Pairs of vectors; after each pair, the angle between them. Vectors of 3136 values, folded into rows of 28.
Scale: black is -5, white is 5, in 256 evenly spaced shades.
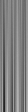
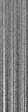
nearly opposite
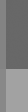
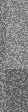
partly opposed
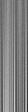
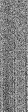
partly opposed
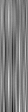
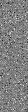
orthogonal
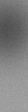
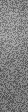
partly opposed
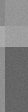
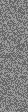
orthogonal
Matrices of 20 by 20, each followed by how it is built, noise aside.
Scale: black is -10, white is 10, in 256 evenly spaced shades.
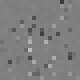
sparse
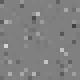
sparse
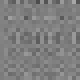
low rank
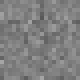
low rank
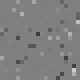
sparse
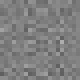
low rank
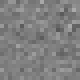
low rank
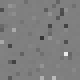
sparse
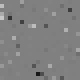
sparse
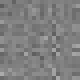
low rank
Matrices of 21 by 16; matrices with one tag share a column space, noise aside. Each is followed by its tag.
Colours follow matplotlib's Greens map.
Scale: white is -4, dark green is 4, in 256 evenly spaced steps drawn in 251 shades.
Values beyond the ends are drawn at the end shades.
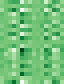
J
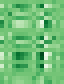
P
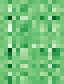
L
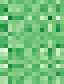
L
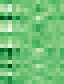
L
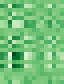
P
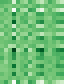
J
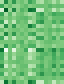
J
